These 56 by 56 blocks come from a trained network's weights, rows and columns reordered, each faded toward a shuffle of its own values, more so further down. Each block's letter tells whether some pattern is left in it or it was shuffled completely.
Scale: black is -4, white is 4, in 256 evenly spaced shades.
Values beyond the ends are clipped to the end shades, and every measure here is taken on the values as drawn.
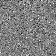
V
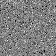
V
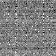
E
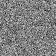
V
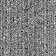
E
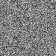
V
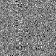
E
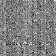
E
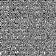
E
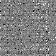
E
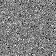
V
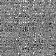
E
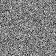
V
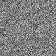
E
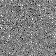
V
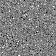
V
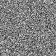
V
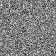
E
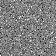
V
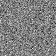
V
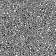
V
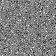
V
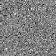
E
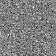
E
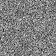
V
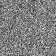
V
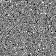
V
